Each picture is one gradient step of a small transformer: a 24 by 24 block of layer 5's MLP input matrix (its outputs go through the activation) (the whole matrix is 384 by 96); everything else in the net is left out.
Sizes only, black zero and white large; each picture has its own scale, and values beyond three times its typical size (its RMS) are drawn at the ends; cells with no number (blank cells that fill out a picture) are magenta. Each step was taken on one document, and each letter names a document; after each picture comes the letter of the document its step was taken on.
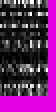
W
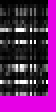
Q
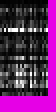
Q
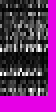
W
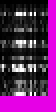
Q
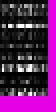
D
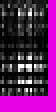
D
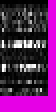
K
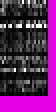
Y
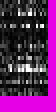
D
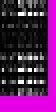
D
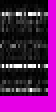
K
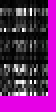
Q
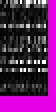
Y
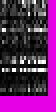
Y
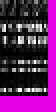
Y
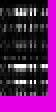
Q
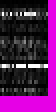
K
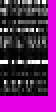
Y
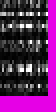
W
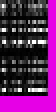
Y
